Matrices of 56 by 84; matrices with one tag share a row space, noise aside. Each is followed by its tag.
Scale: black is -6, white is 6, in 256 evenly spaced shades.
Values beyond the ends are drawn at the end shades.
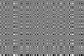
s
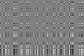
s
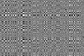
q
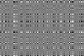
s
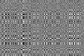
q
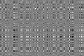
s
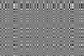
s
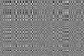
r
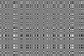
s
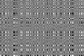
s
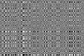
q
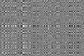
q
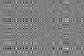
r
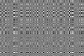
s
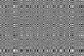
s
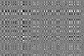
q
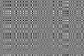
r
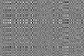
r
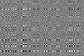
q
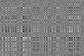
q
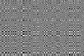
q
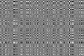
s
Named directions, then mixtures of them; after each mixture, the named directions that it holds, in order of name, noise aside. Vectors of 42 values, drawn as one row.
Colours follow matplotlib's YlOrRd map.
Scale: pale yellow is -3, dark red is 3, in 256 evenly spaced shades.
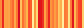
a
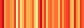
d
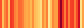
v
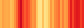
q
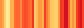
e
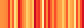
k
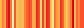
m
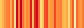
d, k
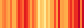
q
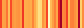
v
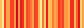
d, v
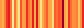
a, m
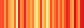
d, q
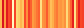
m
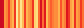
d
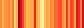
k, q, v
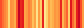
a, q, v
